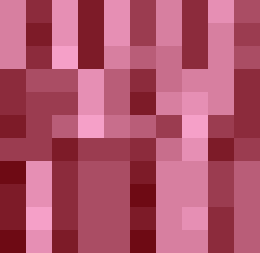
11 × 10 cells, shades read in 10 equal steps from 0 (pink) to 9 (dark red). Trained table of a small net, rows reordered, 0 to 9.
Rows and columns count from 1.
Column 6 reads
6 6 4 7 8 4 7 8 9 8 9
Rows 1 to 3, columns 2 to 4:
7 1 8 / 8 1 8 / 7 0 8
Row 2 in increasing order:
1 1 2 2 2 6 6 7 8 8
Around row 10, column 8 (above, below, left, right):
2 2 2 7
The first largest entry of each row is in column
4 2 4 1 6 1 3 1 6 1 1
